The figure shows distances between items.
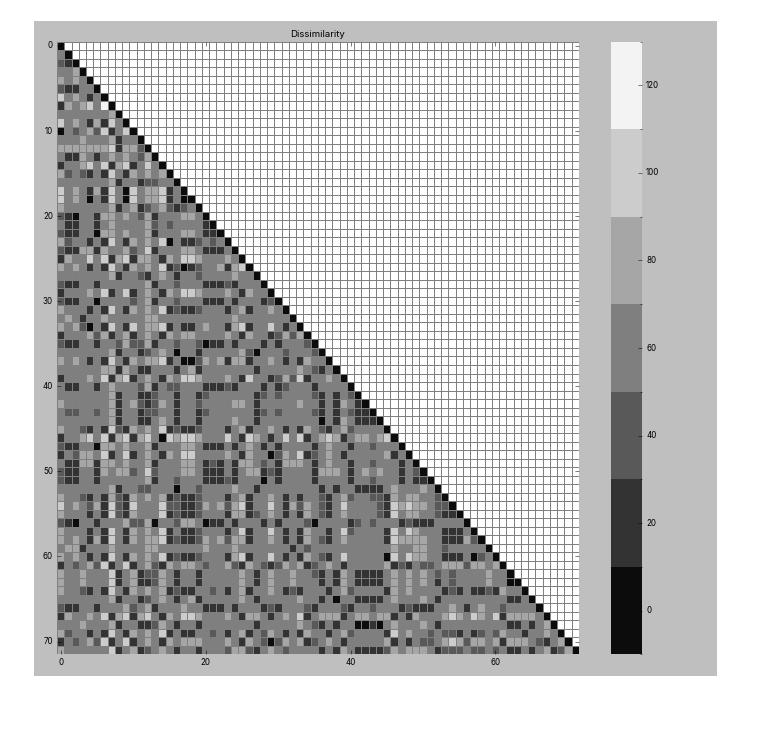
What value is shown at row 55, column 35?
60
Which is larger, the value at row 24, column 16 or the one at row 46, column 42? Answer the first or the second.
the second
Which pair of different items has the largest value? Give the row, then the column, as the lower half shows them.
7, 6
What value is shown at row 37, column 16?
60
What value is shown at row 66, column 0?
40
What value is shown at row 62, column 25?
80
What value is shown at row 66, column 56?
20
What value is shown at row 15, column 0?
80
